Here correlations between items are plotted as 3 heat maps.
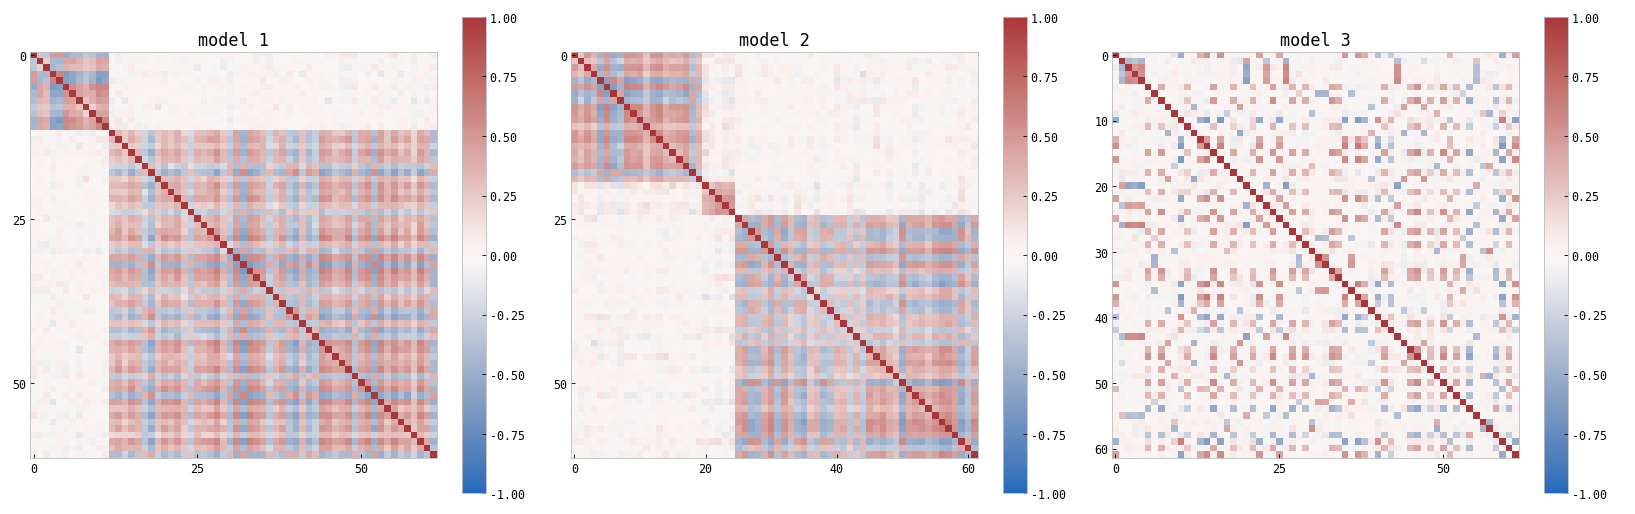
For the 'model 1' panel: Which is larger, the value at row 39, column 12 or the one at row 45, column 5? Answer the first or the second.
the second
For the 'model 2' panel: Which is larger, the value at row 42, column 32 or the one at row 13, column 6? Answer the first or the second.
the first
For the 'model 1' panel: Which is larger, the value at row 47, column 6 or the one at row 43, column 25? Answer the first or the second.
the first
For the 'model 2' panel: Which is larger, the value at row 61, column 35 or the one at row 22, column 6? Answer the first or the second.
the second
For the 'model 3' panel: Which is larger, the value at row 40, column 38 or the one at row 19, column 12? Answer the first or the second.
the first
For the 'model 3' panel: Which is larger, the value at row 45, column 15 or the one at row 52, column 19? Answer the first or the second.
the first
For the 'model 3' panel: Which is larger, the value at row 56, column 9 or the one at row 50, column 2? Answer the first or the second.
the first
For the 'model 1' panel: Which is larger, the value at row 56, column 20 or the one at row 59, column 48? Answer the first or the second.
the second
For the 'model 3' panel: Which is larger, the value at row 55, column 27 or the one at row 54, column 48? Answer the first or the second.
the first
